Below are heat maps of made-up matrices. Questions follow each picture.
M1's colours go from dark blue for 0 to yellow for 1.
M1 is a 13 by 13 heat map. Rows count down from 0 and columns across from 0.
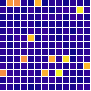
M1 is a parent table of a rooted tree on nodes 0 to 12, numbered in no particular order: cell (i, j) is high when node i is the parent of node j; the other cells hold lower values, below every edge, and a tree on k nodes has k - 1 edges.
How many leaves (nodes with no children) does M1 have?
7
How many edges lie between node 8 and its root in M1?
1
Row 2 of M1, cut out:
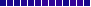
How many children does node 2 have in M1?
0
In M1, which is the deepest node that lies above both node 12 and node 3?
8
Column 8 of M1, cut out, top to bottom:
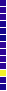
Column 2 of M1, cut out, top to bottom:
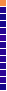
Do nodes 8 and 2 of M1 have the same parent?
no
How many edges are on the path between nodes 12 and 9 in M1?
1
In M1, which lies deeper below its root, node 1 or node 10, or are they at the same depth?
node 1
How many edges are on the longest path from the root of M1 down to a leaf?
3
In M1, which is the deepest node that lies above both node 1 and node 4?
0
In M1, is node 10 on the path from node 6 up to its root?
yes
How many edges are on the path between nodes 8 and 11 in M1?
4
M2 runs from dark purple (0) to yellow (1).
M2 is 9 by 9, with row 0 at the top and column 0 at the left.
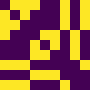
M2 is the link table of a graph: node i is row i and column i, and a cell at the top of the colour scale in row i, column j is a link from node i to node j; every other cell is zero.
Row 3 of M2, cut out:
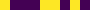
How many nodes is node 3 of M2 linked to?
4
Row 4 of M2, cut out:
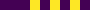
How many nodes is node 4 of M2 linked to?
3
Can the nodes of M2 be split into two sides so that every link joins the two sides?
no
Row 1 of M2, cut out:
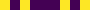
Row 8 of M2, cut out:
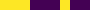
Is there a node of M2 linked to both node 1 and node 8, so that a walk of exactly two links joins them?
yes
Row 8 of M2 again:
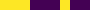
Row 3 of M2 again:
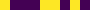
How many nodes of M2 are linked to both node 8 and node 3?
1
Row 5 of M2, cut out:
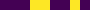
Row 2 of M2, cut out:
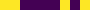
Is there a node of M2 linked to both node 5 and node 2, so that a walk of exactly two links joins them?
no
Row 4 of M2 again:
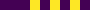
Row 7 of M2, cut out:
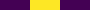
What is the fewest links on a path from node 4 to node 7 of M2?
1
